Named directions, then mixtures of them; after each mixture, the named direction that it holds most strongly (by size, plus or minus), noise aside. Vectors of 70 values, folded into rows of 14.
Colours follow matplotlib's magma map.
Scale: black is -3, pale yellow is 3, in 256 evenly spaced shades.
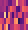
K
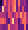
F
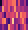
F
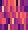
F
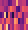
K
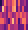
F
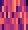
F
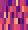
K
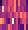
F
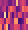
K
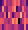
F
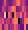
K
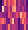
F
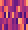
K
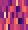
K
